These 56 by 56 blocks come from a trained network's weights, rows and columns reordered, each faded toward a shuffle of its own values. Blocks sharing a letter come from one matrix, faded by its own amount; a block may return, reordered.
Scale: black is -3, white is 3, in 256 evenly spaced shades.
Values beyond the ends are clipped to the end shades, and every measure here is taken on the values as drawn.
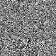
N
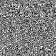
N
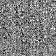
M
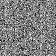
M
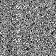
M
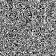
M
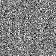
M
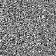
N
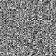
N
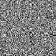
N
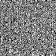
M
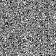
M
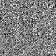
N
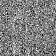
M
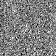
M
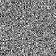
N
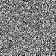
N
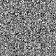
N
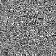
N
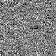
N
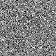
N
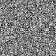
N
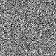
N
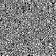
N
